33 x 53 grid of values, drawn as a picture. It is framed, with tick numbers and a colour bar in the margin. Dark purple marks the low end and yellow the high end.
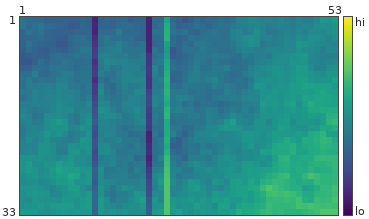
Grain: streaks running down. Mirror symmetry: none. Slope: up to the bottom right. Ninth with the highest average: bottom right. Odd lines: columns 13, 22 and 25.
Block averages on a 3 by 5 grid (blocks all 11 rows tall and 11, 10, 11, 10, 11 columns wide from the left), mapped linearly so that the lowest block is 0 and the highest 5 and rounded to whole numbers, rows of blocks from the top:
0 0 0 1 2
2 1 1 2 4
3 2 2 3 5
